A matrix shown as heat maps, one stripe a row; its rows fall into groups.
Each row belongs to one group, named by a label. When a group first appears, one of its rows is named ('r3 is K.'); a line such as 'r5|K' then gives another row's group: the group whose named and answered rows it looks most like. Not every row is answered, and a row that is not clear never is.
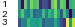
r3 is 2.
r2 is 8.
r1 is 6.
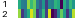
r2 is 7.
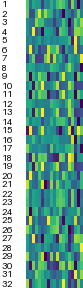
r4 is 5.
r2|7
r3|2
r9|6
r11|6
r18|6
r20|8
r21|7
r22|8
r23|8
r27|5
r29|7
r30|6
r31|2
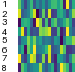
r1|2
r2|7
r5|2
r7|7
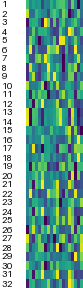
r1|8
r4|6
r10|7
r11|6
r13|8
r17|5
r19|6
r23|7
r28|7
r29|2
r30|7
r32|6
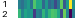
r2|8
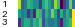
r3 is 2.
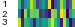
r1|7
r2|6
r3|8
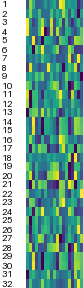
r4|7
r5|5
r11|8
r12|8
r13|2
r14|5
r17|6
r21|6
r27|7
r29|5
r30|5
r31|2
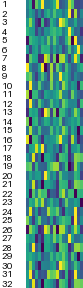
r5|2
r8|7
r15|8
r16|8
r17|2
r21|5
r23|2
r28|5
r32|5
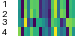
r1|6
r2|6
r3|5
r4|6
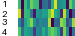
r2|8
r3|7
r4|8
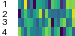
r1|5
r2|2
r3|7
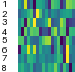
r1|5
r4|6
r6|2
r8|8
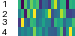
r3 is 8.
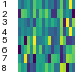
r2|2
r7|5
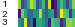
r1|7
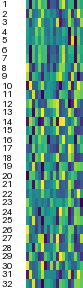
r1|6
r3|7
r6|6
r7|6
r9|8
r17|6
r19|5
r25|5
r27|7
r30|7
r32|5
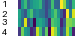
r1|6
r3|5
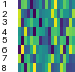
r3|6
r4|5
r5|6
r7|8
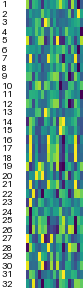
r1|8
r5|7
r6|8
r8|8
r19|7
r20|2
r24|8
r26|6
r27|7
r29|7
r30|7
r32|5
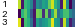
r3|8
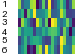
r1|7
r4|8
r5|6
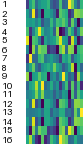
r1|6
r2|5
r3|8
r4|7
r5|8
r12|5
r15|6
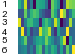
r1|5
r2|6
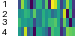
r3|8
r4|5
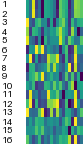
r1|5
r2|5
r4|8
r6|2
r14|2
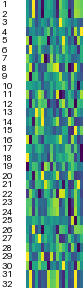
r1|5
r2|5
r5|6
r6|8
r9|8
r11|7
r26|5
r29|7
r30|6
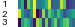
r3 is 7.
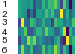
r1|8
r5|2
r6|8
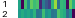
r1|6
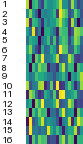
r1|8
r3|8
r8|6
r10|7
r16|6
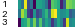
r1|5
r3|2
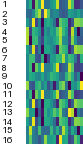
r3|5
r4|8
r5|8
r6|5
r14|5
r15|8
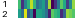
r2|5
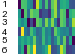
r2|6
